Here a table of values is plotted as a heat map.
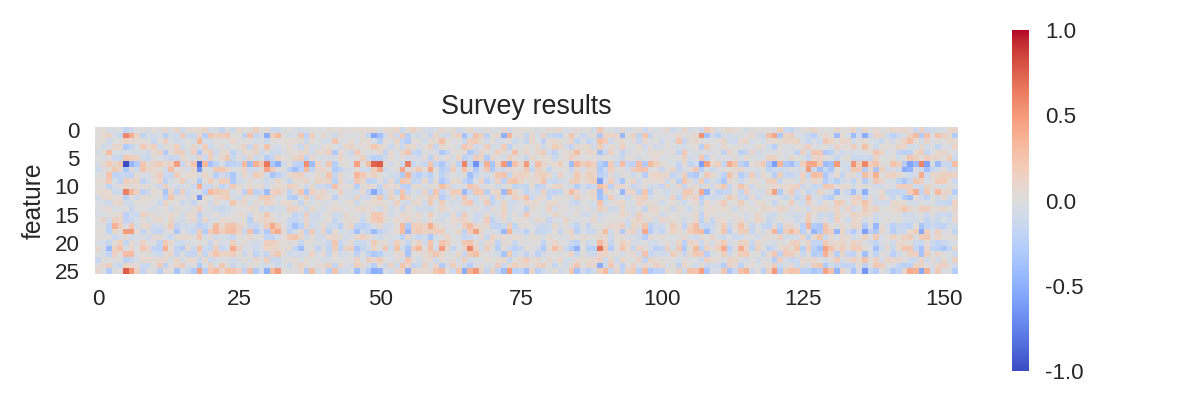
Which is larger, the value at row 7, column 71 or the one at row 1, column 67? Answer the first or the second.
the second
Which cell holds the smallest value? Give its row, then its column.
6, 5
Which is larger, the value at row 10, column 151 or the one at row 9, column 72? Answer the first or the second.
the first
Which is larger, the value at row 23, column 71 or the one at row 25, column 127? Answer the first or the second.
the first
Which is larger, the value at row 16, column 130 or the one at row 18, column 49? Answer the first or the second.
the first
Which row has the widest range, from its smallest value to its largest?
6
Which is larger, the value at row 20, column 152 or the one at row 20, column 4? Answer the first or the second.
the second
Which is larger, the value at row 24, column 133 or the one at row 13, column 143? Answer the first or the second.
the second
